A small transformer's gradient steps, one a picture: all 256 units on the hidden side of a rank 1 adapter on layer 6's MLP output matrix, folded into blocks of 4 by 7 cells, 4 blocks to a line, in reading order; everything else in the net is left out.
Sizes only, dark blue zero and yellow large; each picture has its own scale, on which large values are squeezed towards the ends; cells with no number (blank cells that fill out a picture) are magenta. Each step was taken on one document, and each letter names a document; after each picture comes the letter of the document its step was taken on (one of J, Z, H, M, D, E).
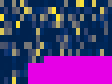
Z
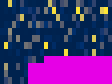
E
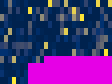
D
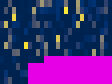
E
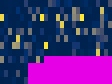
D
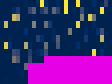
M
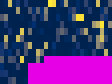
D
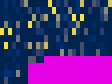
Z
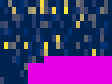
M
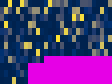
D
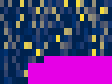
E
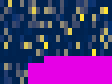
E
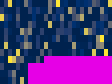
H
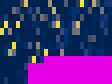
Z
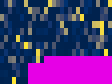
D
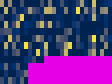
E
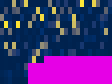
Z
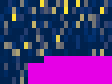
M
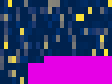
H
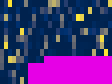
H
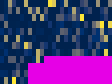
D
